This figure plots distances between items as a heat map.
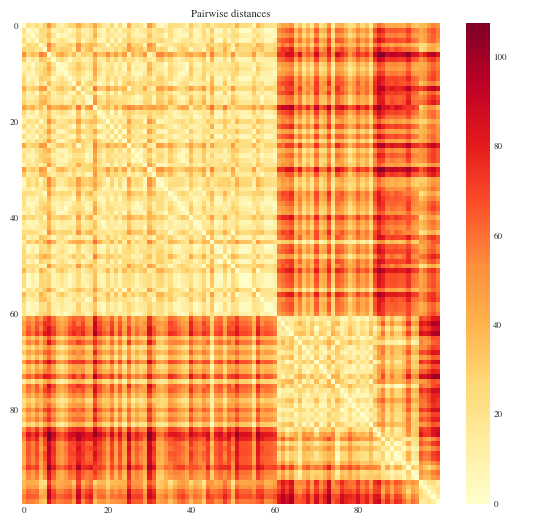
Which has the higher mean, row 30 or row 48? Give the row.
30
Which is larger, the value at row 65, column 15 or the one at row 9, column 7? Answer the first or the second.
the first
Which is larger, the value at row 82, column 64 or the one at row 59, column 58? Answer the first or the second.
the first
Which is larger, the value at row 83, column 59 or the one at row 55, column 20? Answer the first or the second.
the first
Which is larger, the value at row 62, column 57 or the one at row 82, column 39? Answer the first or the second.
the first
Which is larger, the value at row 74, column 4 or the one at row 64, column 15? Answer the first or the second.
the second
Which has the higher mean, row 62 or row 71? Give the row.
62
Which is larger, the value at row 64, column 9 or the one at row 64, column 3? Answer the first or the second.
the second
